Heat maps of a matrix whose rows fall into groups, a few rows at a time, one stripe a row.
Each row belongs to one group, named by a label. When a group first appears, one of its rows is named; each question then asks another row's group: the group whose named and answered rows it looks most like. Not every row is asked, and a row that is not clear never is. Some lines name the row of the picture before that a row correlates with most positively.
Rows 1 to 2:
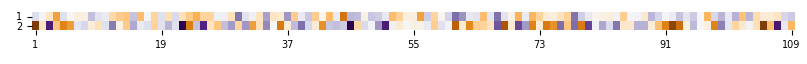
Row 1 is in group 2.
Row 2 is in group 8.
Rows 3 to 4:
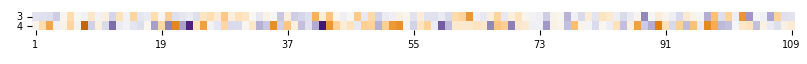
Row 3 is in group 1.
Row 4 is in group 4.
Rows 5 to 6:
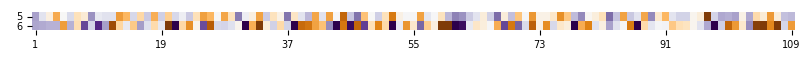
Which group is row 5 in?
2
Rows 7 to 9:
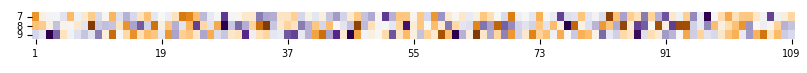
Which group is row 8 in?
1
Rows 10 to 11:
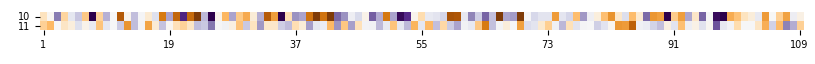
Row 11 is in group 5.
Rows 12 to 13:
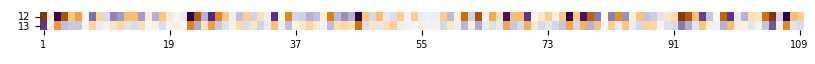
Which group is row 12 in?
8
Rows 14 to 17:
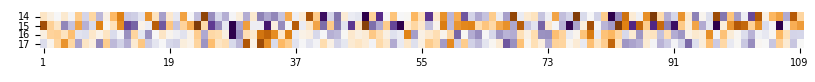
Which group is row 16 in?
1
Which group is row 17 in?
1
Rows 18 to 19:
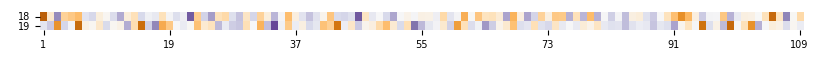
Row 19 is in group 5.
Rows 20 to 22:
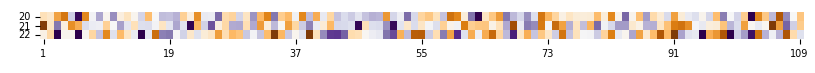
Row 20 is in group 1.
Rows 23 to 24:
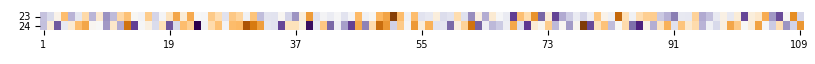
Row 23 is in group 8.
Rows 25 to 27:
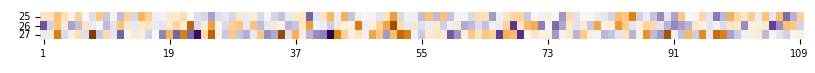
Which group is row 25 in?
5
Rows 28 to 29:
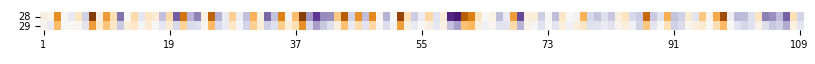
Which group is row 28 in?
4
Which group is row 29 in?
4
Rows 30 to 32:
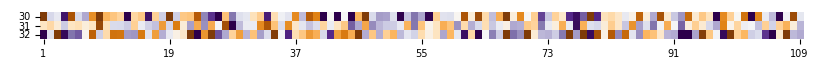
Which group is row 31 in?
1
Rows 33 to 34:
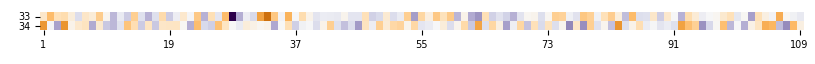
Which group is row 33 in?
1
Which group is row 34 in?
8
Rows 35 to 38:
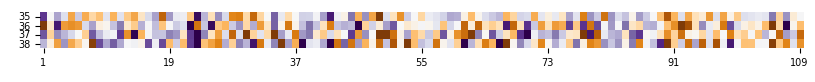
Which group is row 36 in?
8
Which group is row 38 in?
4
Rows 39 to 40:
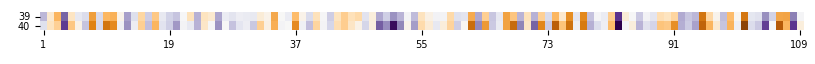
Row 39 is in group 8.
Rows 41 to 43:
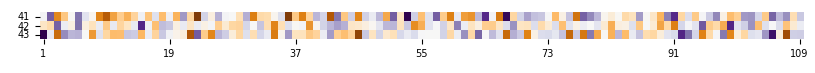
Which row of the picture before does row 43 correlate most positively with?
39
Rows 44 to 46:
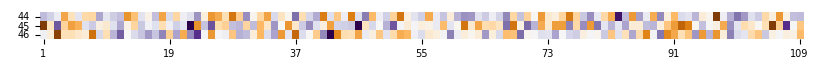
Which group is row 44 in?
2
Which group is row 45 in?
8
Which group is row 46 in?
4
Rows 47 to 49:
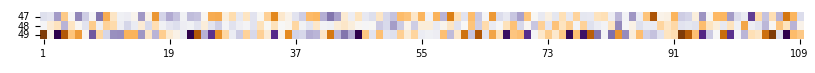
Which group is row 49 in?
8
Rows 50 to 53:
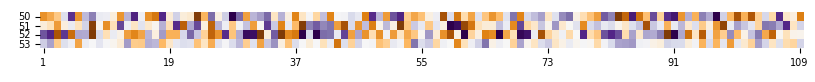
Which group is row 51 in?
4
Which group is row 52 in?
4
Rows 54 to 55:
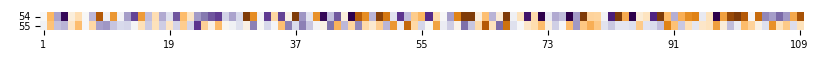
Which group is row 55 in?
4
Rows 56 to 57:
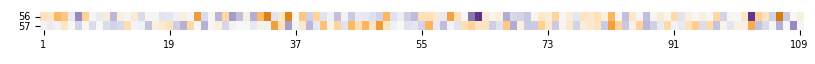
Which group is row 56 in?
1
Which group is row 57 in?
1
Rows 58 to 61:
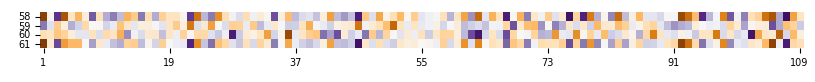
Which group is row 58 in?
8
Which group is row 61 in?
8
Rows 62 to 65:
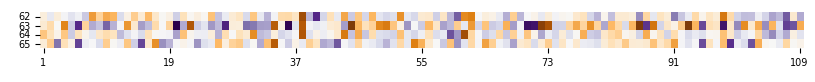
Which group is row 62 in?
4
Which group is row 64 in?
4
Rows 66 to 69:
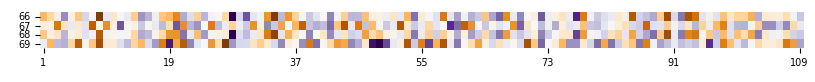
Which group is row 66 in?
1
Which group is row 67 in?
4
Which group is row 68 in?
1
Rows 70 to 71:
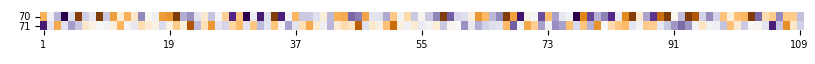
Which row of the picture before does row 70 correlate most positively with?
66
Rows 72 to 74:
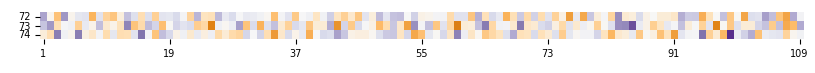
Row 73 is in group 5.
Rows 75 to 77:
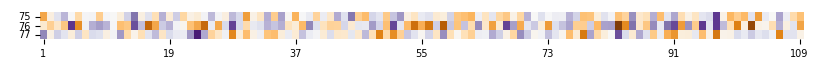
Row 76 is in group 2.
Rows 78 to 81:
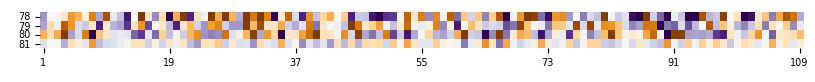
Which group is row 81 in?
4
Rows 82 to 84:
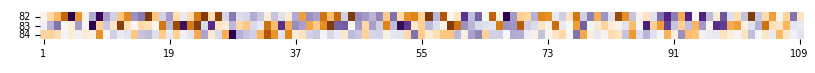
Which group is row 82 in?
2
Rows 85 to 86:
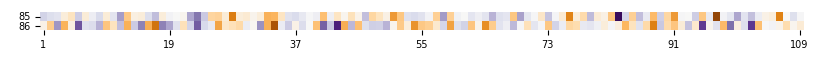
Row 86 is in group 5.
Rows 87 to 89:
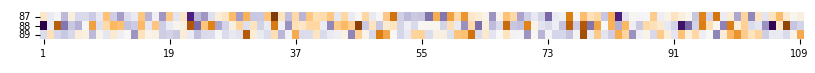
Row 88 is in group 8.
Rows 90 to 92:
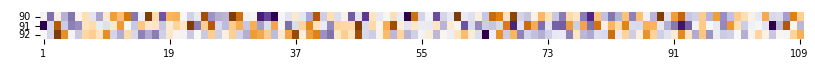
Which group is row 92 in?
4
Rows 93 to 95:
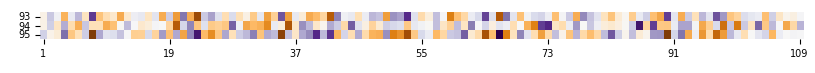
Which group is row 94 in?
1
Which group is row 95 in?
4
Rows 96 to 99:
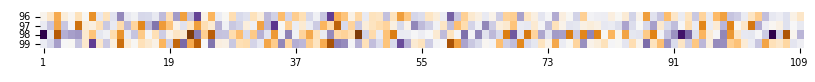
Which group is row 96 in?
4
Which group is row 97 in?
5
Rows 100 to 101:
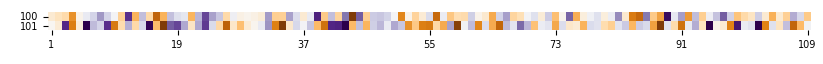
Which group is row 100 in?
5
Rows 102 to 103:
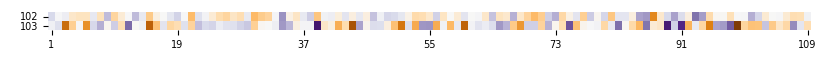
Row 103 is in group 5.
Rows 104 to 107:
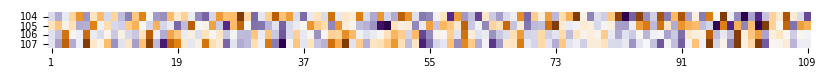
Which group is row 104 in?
2
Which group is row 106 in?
5
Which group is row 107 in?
5
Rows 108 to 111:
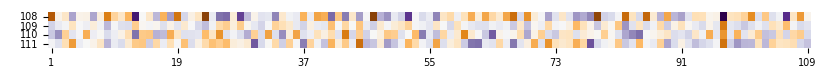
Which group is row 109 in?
2
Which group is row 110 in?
5
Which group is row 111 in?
2
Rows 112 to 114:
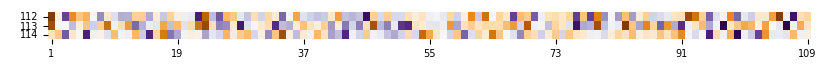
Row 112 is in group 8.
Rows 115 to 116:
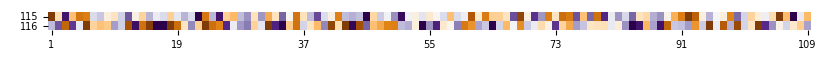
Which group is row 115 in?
8
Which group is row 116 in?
5
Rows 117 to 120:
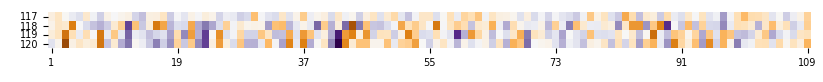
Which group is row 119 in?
4
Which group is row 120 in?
4
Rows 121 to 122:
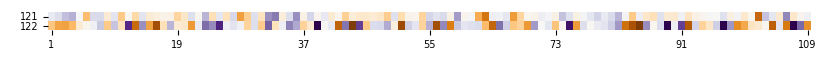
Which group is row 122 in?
5
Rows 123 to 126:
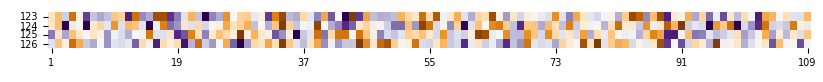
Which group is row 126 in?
1
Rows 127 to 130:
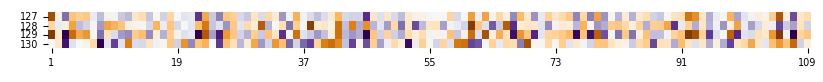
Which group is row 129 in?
8
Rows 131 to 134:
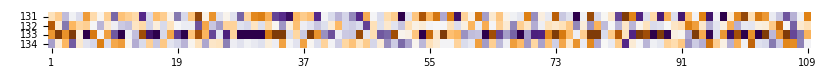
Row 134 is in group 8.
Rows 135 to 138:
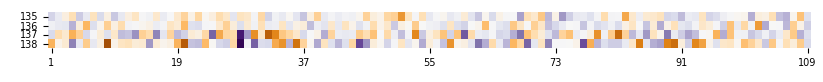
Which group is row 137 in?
1
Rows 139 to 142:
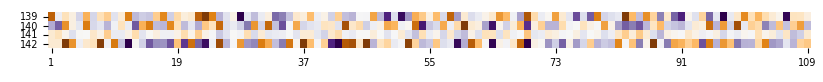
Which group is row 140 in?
5
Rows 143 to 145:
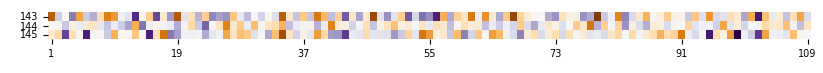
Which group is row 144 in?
2
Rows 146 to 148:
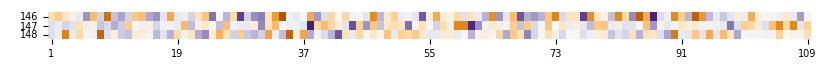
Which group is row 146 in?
1
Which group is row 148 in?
4
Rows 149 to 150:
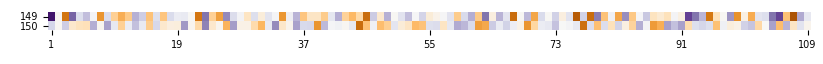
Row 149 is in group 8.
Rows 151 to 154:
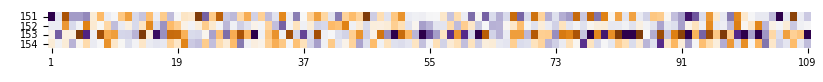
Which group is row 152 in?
5
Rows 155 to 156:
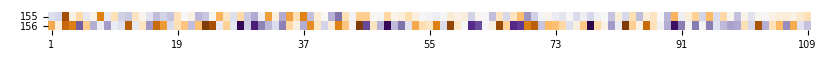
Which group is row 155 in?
4
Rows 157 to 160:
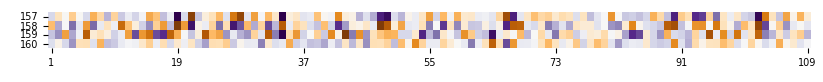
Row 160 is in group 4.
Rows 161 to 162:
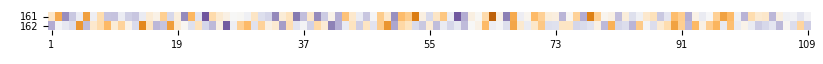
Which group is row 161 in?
4
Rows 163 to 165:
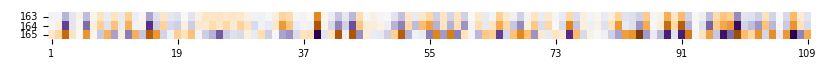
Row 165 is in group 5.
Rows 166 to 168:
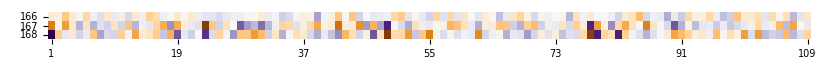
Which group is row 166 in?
5
